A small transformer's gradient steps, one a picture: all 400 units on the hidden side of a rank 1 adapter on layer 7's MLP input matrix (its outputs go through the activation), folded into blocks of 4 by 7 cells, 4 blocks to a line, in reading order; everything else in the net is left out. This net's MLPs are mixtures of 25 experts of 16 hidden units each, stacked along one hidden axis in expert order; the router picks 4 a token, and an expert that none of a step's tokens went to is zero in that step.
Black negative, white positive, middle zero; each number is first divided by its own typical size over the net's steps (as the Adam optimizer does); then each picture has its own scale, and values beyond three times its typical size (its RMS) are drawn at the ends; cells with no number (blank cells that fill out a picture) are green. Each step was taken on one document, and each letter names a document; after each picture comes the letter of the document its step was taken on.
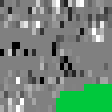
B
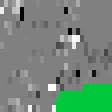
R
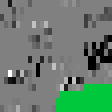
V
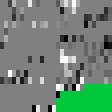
V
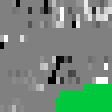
B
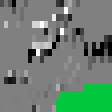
V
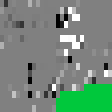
R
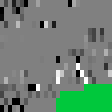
R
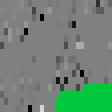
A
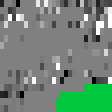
B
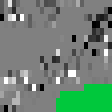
B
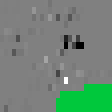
A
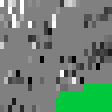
V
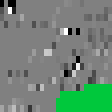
R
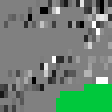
B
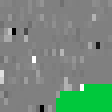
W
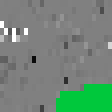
W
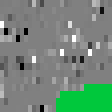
W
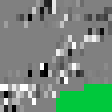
B
